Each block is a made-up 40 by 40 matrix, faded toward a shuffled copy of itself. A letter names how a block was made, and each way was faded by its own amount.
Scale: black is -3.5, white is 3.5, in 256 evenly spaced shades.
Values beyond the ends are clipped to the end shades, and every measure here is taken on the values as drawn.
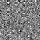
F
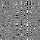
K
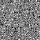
F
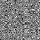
F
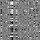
K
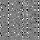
K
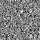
F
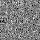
F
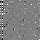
K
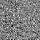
F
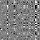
K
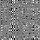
K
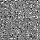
F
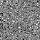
F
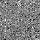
F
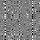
K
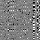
K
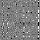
K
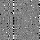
K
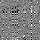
K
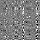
K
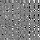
K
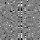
K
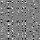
K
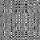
K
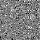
F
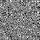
F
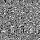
F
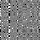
K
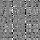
K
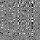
K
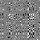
K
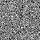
F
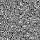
F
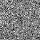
F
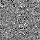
F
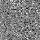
F
